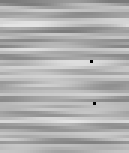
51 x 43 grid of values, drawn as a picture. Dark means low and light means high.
Two lone cells stand out, each far lower than its neighbours. Overall the values sit about 70% of the way up the scale. Stripes running across repeat 11 times from top to bottom. The grain runs across in streaks. No overall slope runs across the table.
